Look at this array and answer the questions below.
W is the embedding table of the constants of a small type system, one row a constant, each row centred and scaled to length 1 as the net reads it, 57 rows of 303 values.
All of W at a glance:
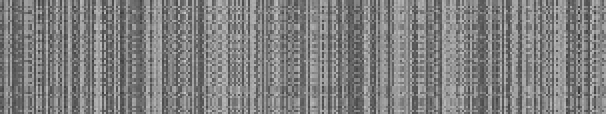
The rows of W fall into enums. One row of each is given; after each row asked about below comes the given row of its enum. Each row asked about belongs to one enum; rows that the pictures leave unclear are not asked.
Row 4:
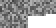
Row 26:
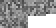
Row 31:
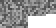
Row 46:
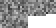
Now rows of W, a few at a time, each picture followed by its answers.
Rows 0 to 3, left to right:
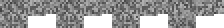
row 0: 4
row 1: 4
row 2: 4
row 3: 26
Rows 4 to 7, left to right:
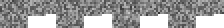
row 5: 31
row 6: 46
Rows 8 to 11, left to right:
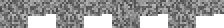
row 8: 4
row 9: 4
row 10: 26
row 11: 4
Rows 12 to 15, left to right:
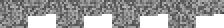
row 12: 31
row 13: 31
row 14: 31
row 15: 4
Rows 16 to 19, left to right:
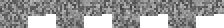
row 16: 4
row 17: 26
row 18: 46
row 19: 26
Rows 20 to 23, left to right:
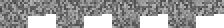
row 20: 4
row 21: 31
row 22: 26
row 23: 26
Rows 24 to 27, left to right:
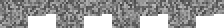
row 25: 4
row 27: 31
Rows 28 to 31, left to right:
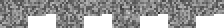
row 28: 31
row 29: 4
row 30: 46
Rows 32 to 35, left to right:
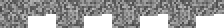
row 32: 4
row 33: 31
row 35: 31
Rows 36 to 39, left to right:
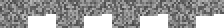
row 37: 31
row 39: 4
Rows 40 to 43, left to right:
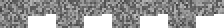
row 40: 4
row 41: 31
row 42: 4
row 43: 26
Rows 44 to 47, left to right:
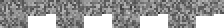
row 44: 26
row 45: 26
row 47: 4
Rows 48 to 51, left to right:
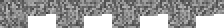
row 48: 26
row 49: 31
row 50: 31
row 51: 31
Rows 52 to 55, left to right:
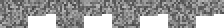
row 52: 31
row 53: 26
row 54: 31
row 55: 4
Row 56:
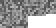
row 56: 31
